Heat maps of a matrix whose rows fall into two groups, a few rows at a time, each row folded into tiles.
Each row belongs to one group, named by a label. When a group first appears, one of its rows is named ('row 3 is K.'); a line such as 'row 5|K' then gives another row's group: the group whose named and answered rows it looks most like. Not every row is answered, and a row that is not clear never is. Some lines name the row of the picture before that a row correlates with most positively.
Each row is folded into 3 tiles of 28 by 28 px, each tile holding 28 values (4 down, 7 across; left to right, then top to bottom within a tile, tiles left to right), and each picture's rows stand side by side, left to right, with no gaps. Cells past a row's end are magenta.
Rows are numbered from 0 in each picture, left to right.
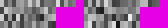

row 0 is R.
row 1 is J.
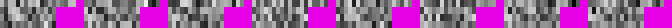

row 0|R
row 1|J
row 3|R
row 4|R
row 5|R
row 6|J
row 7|J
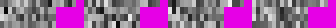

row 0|J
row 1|J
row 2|J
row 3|R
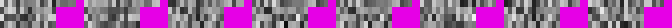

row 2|J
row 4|J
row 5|R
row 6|J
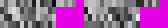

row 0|R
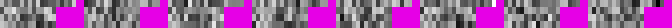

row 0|R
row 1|J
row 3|R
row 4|R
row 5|R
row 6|J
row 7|J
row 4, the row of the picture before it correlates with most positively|0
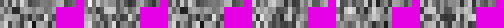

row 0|J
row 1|J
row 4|R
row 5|R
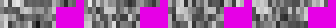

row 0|J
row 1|J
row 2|R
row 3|R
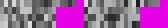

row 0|J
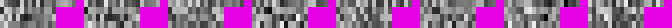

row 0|R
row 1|R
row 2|R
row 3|J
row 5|J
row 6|J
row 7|R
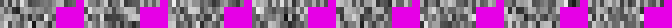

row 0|J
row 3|R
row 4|R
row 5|R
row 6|J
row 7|R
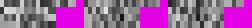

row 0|R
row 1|J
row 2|J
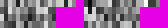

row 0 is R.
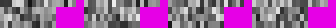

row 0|J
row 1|R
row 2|R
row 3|R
